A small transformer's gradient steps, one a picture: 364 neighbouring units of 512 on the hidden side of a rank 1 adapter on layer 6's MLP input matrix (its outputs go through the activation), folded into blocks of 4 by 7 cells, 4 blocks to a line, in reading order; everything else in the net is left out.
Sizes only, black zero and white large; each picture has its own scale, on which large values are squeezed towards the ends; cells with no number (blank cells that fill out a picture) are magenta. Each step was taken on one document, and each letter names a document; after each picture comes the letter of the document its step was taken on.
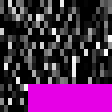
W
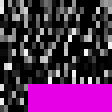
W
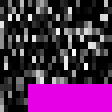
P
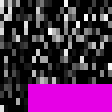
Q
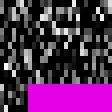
W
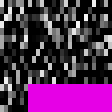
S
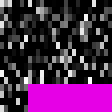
P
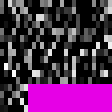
W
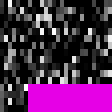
W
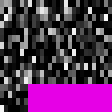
P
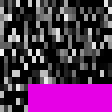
Q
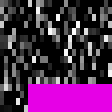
Q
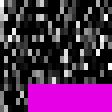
Q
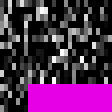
P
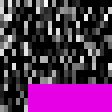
Q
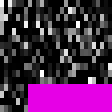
Q
